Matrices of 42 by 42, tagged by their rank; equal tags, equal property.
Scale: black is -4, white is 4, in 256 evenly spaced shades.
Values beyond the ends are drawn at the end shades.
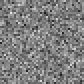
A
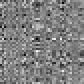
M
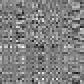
M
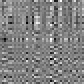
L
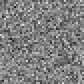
A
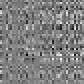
L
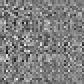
M
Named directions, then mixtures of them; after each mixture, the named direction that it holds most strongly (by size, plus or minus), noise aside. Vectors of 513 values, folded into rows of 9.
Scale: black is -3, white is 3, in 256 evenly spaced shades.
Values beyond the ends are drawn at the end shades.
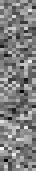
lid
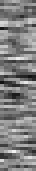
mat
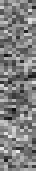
lid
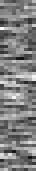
mat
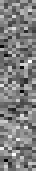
lid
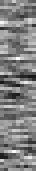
mat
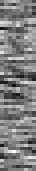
mat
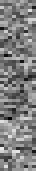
lid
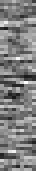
mat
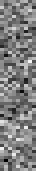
lid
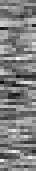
mat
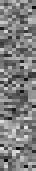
lid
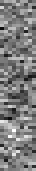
lid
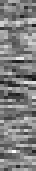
mat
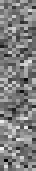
lid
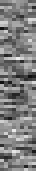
mat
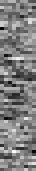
mat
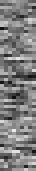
mat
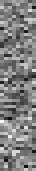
lid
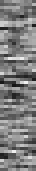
mat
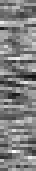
mat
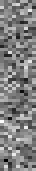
lid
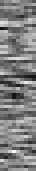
mat
